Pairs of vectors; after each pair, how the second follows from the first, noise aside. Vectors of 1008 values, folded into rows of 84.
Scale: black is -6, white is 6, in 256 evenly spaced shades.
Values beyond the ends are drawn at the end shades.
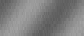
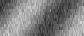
scaled up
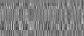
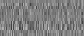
negated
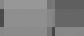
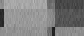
scaled up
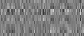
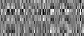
scaled up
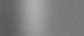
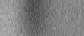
negated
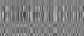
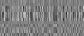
negated
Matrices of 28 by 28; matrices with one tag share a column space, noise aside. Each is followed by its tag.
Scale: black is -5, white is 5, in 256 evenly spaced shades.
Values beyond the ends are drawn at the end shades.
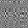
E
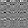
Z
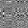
E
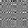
Z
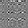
Z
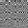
Z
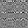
Z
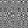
E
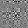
E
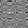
Z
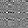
Z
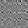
Z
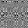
E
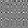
Z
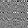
Z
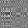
E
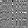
Z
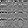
Z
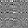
Z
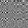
Z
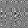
E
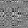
E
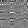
Z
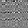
Z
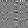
Z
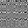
Z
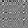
Z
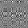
E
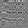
Z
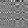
Z
